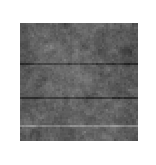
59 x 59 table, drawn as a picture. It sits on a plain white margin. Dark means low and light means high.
A few values lie far out on both sides of the bulk. Streaks run across, left to right. Rows 21, 38 and 52 differ from the rows beside them.
